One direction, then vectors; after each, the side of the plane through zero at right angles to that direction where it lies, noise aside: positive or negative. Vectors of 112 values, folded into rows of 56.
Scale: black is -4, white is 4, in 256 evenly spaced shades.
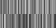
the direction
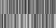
negative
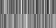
negative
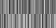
negative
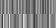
negative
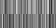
positive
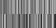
positive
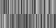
positive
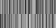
negative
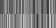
negative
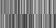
positive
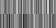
positive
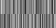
negative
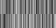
negative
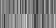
negative
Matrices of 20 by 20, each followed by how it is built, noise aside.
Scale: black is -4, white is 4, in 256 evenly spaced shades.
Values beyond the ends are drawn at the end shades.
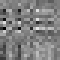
low rank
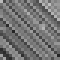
Toeplitz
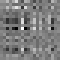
low rank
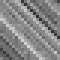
Toeplitz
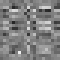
low rank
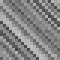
Toeplitz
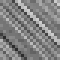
Toeplitz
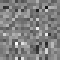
low rank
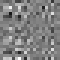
low rank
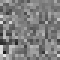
low rank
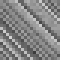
Toeplitz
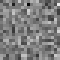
low rank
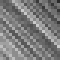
Toeplitz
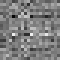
low rank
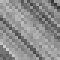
Toeplitz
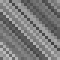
Toeplitz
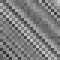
Toeplitz
